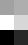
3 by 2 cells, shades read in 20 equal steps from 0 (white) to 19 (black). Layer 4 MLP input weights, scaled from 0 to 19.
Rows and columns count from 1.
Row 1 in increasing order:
6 7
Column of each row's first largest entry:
1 2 1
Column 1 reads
7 0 19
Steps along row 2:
up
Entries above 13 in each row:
0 0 2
